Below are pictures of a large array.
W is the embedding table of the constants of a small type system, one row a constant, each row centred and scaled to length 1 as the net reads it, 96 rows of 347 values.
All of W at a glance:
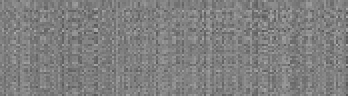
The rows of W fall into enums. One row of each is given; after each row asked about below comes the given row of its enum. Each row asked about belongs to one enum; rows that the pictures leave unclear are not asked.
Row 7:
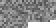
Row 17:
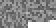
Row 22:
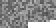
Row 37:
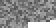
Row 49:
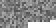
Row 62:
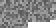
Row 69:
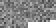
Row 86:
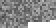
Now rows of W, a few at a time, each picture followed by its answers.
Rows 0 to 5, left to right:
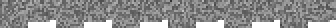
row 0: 22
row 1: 62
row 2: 62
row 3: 17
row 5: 17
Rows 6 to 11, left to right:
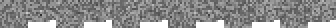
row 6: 17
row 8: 22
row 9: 17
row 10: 86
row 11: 86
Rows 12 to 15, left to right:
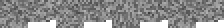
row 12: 37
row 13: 7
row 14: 17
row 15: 37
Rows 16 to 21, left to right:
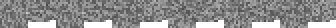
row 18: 86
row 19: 37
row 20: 49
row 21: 86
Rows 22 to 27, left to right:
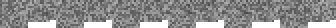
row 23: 62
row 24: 62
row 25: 7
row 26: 7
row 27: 86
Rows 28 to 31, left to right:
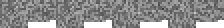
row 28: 22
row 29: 22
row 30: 17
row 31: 17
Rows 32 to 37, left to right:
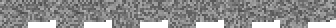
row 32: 7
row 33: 7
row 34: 17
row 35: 62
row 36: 49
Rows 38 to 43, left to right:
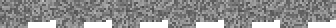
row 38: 86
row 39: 37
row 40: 49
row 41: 62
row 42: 49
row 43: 62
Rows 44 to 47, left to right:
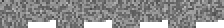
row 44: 17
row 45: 17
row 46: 62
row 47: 22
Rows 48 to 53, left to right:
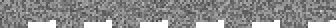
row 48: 17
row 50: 69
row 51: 7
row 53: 17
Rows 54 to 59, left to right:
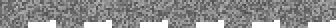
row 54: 22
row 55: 86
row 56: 49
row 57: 62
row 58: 7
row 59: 86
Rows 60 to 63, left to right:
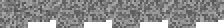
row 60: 49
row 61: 62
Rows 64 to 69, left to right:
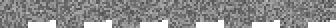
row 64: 17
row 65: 22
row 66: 37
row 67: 62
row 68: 86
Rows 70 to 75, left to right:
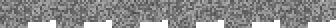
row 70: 86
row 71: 86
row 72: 7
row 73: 22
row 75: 86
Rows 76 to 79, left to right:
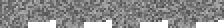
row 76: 22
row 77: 37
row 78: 69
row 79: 37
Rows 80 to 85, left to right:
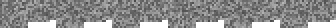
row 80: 22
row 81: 37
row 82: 62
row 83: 49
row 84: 37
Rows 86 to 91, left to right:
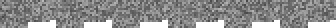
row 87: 49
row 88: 62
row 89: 69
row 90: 7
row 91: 22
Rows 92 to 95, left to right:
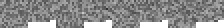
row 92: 62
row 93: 17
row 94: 7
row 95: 37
